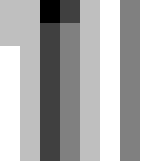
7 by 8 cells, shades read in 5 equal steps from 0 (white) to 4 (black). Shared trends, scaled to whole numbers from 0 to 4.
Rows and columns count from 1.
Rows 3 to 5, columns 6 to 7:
0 2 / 0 2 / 0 2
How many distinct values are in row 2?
4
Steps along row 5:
up up down down down up down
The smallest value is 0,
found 19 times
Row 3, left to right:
0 1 3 2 1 0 2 0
